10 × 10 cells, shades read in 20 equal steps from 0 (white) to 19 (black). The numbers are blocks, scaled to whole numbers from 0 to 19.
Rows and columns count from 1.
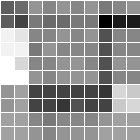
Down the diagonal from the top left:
12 14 9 8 8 8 14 14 7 7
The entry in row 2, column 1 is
12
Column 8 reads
10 19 13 13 13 13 15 14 8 7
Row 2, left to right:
12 14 10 11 11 10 10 19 17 17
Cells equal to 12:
2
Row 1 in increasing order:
8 8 8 8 9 9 9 10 11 12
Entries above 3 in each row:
10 10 8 8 8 8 9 9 10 10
